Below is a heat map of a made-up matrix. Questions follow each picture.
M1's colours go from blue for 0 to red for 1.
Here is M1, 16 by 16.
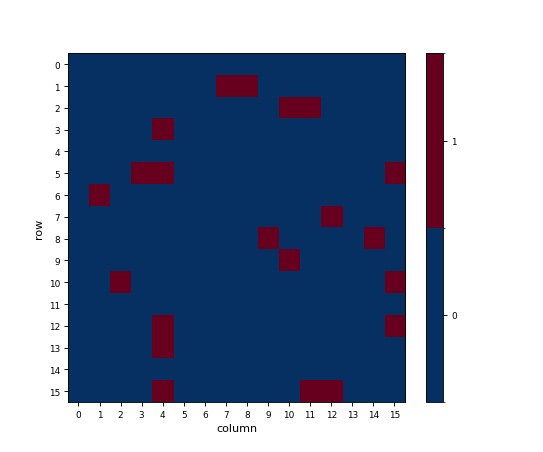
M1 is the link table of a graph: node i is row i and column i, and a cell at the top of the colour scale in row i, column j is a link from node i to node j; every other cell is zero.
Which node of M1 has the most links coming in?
node 4
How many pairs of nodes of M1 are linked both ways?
2
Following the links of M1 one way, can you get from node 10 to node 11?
yes
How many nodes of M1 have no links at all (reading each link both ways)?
1
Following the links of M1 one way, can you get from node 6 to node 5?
no
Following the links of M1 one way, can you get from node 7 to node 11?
yes
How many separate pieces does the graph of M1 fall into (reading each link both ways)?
2
